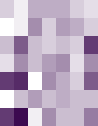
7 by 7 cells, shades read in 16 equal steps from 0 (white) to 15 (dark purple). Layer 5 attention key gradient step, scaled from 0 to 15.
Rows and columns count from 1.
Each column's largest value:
12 15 7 7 7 5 12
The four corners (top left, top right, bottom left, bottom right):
3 2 12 8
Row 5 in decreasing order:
13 12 10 7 5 3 0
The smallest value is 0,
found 3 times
